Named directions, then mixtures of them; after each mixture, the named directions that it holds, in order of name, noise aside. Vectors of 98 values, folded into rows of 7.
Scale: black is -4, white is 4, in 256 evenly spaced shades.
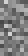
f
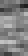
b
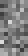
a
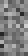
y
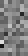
a, f, y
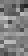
a, b, y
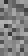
f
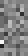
a, f, y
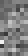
a, b, y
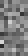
a, y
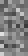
y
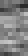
b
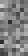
a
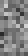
y
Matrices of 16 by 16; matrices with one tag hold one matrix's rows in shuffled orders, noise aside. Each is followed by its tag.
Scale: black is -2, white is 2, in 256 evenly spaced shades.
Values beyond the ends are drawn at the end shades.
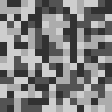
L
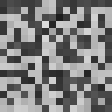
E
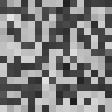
E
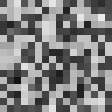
E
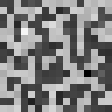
L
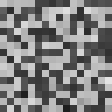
L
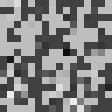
L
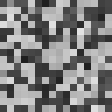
L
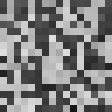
L
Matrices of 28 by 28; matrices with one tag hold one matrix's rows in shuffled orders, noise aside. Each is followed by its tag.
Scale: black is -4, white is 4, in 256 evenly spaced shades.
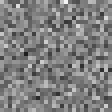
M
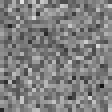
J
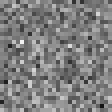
J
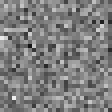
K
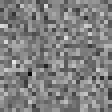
K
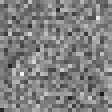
J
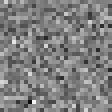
K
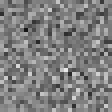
M
